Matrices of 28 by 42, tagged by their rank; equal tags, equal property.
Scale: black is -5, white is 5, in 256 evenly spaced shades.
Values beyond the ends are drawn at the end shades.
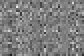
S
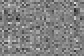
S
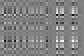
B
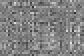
S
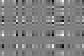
B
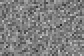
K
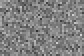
K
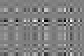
B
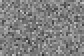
K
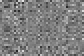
S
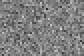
K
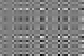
B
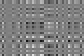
B
